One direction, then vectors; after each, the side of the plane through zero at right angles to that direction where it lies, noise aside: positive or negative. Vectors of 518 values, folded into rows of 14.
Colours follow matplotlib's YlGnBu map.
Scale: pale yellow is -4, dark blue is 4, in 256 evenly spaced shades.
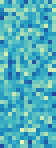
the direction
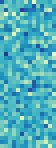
negative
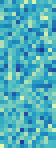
negative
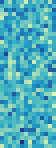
negative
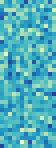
positive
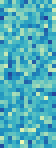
positive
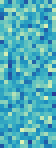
positive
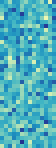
negative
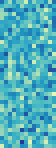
negative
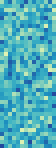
positive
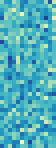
positive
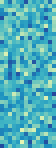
positive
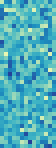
positive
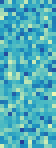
negative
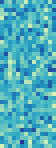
negative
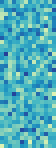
negative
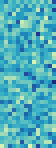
negative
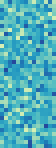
positive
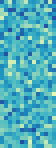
negative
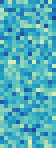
negative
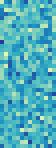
positive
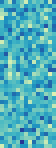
negative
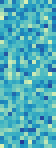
negative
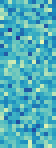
negative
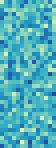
positive
